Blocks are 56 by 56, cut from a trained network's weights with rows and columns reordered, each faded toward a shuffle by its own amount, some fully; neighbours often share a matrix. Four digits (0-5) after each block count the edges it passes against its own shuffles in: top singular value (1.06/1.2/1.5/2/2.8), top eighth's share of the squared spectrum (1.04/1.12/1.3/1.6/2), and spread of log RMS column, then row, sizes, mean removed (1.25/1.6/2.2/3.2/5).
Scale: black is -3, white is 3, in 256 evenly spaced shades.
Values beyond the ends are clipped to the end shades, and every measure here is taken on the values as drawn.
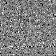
2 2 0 1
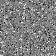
0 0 0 0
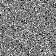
0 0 0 0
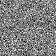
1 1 0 0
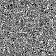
2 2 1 0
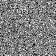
0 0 0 0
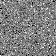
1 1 0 1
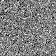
0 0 0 0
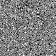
0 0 0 0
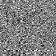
3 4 1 2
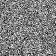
1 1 0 0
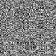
3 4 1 2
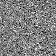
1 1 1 0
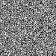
2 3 1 1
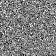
1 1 0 0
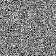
2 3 1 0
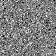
1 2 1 0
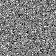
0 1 0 0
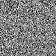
1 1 0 0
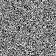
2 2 0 0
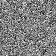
0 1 0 0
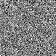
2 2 0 0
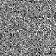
3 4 2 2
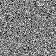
1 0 0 0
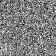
2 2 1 0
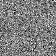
1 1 0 0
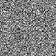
3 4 1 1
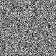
2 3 1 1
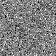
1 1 0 0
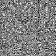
3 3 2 1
